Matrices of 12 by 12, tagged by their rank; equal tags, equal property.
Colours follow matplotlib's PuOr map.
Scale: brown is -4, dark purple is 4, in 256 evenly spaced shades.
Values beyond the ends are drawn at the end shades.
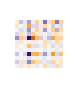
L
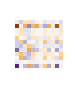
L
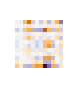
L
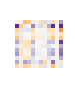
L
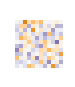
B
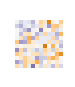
B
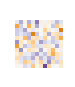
B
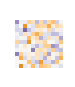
B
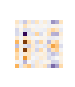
L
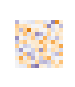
B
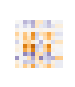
L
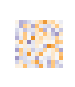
B
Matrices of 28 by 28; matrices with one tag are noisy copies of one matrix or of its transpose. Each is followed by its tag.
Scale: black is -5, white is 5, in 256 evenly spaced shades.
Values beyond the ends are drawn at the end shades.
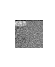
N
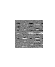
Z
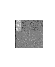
N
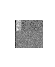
N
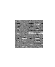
Z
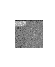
N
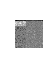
N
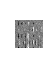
Z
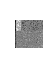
N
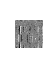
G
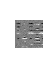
Z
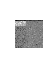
N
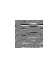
G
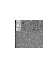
N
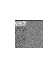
N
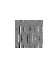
G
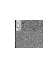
N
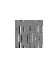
G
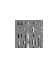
Z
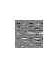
Z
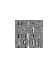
Z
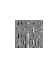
Z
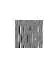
G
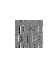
G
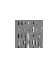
Z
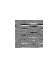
G
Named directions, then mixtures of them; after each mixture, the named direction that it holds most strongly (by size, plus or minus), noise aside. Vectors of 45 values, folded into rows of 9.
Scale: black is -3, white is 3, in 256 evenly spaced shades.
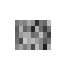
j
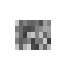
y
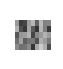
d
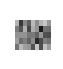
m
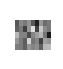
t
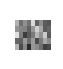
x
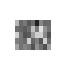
t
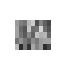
x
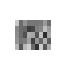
y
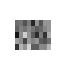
x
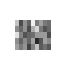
x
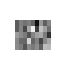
t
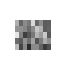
x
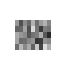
m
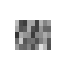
d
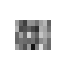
d
